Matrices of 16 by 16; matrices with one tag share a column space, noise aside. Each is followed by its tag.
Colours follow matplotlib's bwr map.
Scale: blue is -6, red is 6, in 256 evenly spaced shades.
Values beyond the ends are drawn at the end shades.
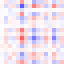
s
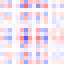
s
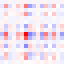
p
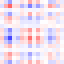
s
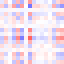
s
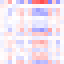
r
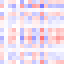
s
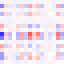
p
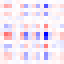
p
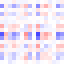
p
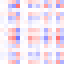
s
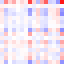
r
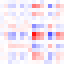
p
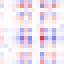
s
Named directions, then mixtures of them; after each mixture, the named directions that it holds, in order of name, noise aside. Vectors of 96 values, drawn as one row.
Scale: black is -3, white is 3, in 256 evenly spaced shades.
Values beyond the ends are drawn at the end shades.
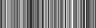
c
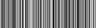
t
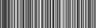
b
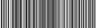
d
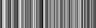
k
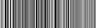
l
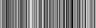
c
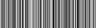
t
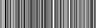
l, t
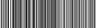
d, l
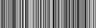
t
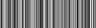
k, t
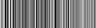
l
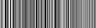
l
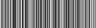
l, t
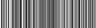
d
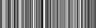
b, k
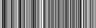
k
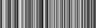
k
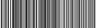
d, l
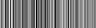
l
